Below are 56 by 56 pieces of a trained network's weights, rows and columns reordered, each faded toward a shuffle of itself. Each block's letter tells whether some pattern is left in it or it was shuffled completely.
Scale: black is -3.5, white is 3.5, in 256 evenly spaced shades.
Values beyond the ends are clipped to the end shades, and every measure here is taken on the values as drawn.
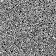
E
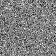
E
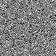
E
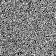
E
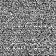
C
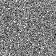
E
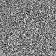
C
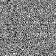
C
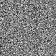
C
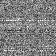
C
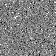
E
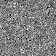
E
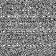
C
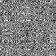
C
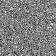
E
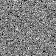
E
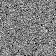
E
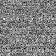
C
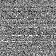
C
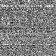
C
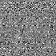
C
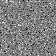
E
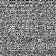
C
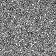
E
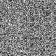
C
